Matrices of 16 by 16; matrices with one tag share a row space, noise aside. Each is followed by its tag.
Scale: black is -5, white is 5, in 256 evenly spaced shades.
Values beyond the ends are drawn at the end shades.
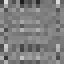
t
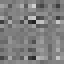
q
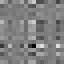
q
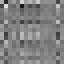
t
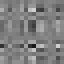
q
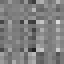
q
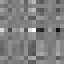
q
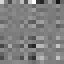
q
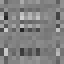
t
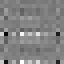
t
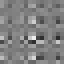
q
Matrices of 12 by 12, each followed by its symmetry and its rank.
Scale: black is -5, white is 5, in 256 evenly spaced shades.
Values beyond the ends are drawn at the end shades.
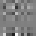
neither, rank one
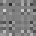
antisymmetric, rank two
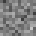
neither, full rank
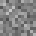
symmetric, full rank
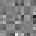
antisymmetric, rank two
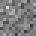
symmetric, full rank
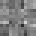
antisymmetric, rank two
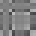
symmetric, rank one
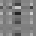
neither, rank one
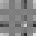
symmetric, rank one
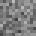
neither, full rank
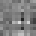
antisymmetric, rank two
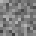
neither, full rank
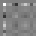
symmetric, rank one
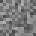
symmetric, full rank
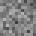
neither, full rank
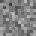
neither, full rank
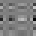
neither, rank one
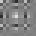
symmetric, rank one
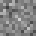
symmetric, full rank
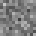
symmetric, full rank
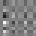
neither, rank one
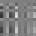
neither, rank one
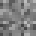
antisymmetric, rank two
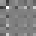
symmetric, rank one
